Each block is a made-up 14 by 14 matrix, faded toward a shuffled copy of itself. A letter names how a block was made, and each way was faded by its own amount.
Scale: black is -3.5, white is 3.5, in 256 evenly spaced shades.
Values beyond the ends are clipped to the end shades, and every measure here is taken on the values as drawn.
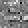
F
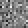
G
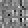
F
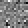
G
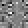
F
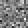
G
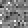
G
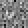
G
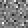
G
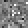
G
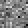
G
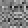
F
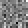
F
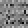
F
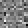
F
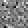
G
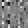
F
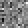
F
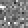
G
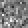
G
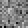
G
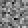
G
